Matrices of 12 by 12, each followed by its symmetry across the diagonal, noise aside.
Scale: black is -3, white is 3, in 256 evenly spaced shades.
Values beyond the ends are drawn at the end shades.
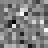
antisymmetric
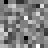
neither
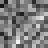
symmetric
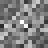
symmetric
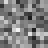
antisymmetric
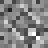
symmetric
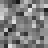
antisymmetric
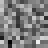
neither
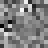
antisymmetric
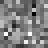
neither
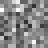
neither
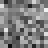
antisymmetric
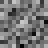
symmetric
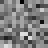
neither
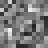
symmetric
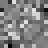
symmetric
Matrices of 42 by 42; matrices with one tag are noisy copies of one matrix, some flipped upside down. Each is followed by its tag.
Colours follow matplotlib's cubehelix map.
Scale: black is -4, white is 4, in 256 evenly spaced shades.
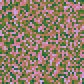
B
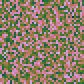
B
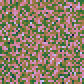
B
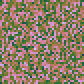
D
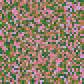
B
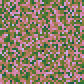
B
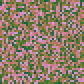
D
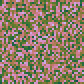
D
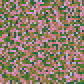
B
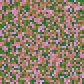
B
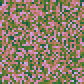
D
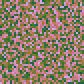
B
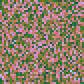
D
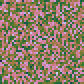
D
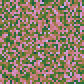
B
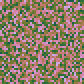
B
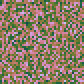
D
